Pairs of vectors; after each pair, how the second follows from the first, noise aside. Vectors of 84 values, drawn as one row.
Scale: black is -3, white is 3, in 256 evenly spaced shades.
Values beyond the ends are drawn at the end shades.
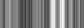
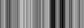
negated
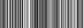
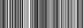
copied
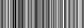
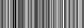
copied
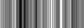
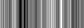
copied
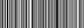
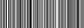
negated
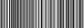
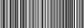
reversed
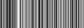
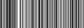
copied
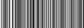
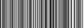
reversed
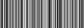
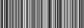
copied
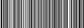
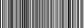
negated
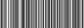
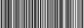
reversed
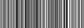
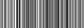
reversed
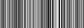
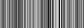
copied
